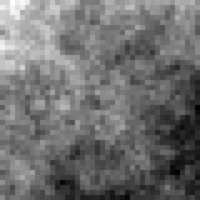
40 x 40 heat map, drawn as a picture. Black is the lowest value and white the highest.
The field is mottled with small blotches. There are no lone odd cells. Neither half mirrors the other. The values follow a bell shape. There is an overall slope up to the top left.
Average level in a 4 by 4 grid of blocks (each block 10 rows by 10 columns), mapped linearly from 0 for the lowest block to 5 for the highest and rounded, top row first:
5 3 3 3 | 3 3 2 1 | 2 2 2 0 | 2 1 1 0
